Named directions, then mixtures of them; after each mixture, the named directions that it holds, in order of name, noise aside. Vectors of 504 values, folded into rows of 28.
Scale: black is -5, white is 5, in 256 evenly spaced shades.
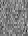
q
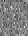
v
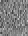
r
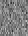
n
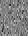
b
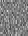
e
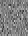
b, r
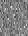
v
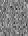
q, v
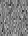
b, n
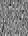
b, v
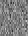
n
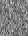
n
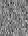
n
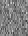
n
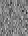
b, n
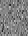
b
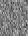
n, v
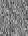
e, n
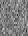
b, q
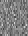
r, v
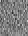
e, r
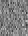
n, r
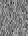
n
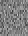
b, r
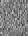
r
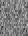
n, q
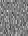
e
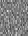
e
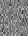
b, e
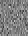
b, r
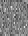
v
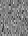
b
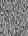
e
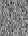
n
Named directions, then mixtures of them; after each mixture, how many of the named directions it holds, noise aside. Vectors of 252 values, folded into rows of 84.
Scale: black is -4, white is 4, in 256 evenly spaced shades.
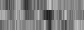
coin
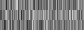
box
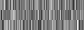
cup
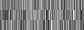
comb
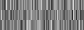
three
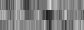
one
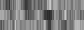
one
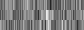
three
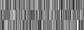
one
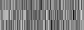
one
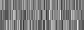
two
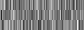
one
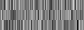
one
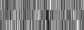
three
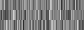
two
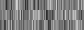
three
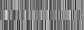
three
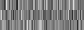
two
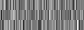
one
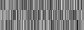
three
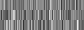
two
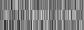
two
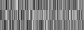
one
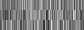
one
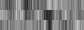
one
